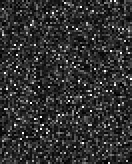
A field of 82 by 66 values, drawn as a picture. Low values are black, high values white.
No single row or column stands out from its neighbours. The texture is fine-grained noise. The values are skewed, with a long tail toward high values. No overall slope runs across the table. Neither half mirrors the other. On average the colour sits 20% of the way up the scale.
